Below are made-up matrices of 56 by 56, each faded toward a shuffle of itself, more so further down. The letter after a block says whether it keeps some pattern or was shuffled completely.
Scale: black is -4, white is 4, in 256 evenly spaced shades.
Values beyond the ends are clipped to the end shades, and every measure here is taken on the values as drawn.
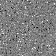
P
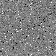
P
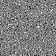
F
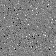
P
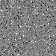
P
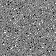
P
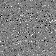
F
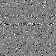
F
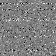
F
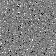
P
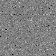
F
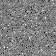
P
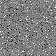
P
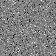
P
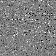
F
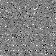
F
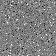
P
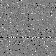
F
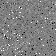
P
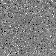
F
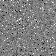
P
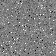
P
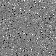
P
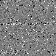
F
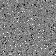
P
